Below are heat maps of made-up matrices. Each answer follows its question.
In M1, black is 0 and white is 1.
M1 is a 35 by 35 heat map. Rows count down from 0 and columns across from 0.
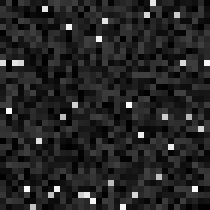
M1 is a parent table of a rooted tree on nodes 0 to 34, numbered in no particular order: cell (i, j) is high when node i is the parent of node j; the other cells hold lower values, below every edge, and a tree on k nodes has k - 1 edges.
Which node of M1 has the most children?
10
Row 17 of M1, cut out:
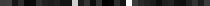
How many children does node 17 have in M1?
2
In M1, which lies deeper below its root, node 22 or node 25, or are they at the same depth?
the same depth
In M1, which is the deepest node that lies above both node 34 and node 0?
10
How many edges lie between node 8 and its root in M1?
3
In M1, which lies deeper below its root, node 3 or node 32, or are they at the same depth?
the same depth
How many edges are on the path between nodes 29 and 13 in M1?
6
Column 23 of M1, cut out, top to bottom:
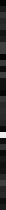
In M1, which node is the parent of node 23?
22
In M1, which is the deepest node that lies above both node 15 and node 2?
10
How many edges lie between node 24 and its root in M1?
3
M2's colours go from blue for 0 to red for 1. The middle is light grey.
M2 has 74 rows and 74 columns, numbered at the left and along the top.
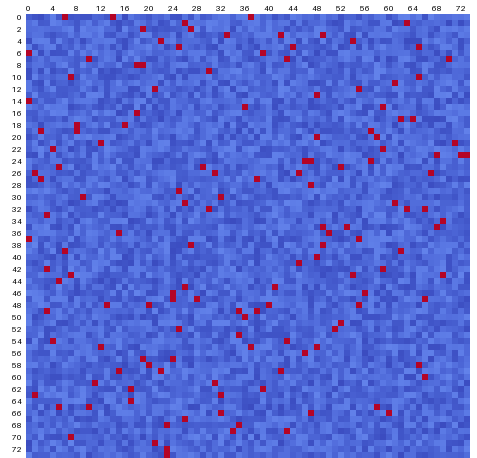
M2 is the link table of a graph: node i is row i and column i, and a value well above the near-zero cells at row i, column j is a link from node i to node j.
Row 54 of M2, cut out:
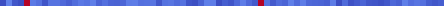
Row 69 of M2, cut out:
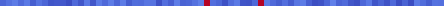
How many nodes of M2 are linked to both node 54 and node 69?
1
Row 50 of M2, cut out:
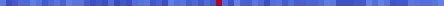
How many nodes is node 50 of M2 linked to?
1
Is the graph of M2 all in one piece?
yes
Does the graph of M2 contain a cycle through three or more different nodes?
no
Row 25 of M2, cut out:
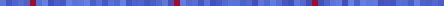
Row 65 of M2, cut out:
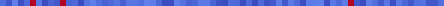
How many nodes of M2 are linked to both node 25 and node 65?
1
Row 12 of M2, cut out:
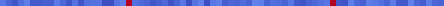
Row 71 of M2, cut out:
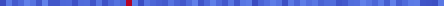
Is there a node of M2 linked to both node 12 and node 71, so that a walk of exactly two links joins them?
yes
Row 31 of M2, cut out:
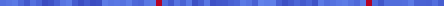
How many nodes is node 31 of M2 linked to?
2
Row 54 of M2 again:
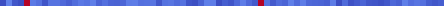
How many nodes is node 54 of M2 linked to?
2
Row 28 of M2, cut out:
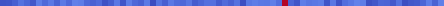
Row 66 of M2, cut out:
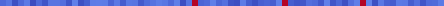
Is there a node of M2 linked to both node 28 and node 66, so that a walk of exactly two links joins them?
yes
